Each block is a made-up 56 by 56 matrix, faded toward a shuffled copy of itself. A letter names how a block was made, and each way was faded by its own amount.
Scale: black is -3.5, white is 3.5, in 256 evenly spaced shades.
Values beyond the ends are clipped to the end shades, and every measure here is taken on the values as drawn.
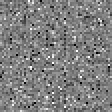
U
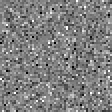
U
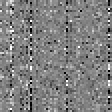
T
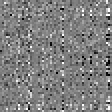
T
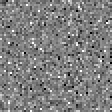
U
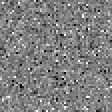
U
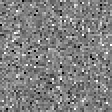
U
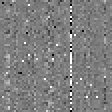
T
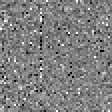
U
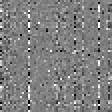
T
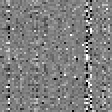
T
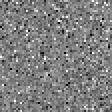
U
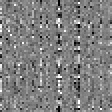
T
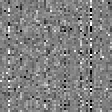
T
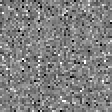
U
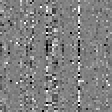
T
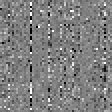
T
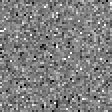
U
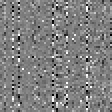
T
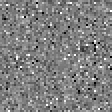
U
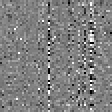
T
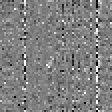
T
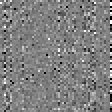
T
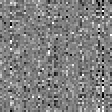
T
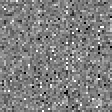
U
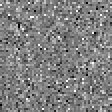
U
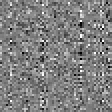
T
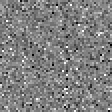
U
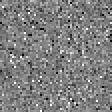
U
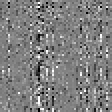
T
